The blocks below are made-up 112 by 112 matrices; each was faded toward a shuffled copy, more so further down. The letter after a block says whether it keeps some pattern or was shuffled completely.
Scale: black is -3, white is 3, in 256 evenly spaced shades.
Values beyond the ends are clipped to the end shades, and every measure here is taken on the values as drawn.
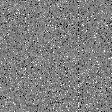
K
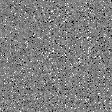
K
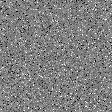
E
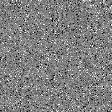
K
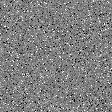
E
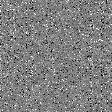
K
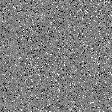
K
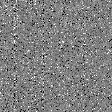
K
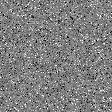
E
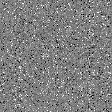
K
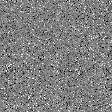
K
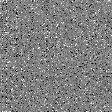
K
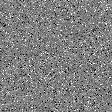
E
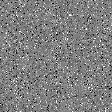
K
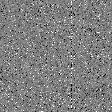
K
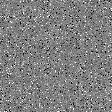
K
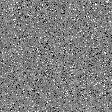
K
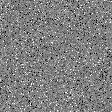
E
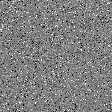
E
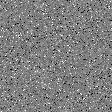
E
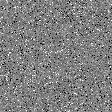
E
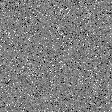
E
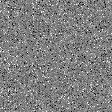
K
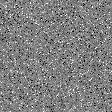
E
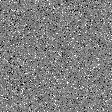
E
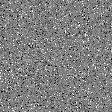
K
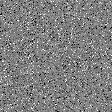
K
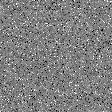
E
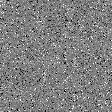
K
